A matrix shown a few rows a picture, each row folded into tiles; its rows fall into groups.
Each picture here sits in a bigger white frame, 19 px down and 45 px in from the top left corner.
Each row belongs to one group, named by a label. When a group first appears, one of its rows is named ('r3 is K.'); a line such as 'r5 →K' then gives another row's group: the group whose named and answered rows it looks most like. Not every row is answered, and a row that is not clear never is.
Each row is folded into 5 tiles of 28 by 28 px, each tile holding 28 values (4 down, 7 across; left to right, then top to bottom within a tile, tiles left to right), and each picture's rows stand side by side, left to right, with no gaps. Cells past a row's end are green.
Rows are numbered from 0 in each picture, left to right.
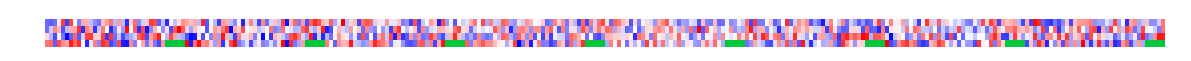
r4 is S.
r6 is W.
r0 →W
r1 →W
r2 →W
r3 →W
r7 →S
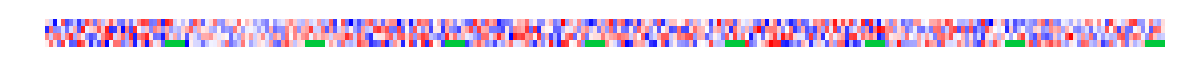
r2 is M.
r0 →M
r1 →S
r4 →M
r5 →W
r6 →S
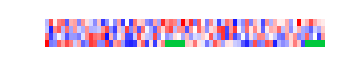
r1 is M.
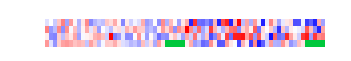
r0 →W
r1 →S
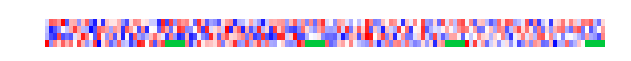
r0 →W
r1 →W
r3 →M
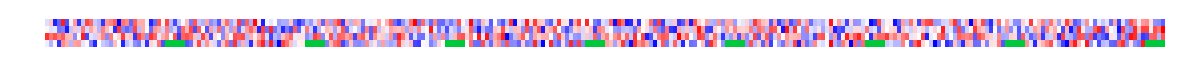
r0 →M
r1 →S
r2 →S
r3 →M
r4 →M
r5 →S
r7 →W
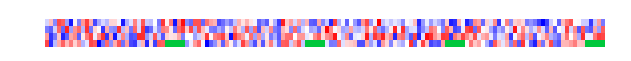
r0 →W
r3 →S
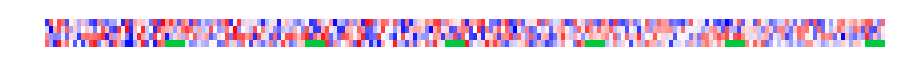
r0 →W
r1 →S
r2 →M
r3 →W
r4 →S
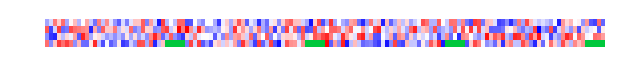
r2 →M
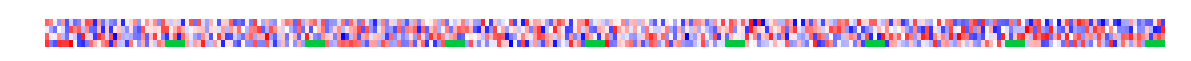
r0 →W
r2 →W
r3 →M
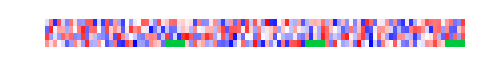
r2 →M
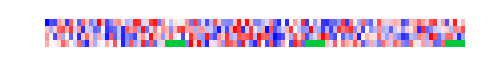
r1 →S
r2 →W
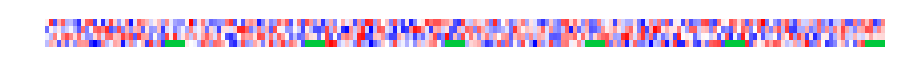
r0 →M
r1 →M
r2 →M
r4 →M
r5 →W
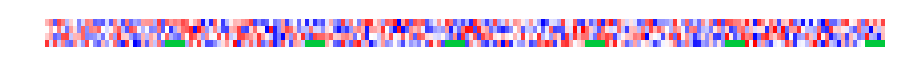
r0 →M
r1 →S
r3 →S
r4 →M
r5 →M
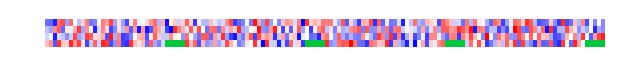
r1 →M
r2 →W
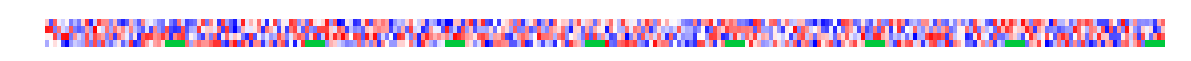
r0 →S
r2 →S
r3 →M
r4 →W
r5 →S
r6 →W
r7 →S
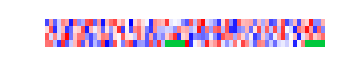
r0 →M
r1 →W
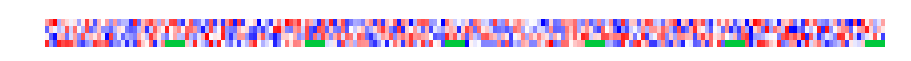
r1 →M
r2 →M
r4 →M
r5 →W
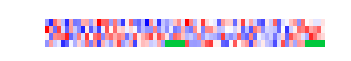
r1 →W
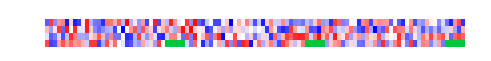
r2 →S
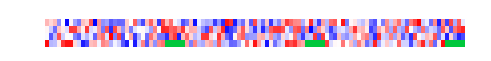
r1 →M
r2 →W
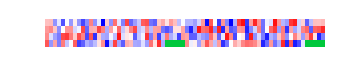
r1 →W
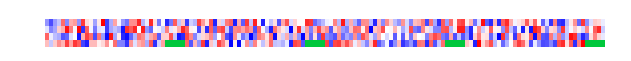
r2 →W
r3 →W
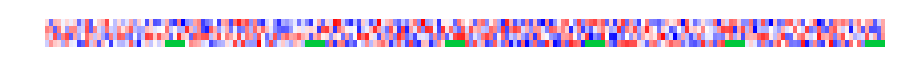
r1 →S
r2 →S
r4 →W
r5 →M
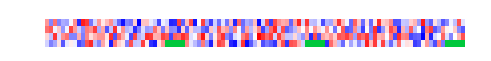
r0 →S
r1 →M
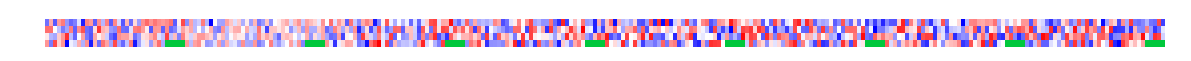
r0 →M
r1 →M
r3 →S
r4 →M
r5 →S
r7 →S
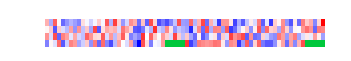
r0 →S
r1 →W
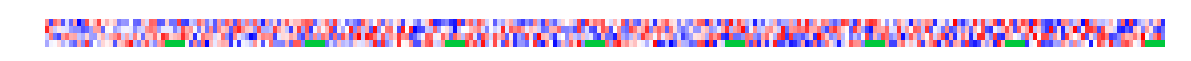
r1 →M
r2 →S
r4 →W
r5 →M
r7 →S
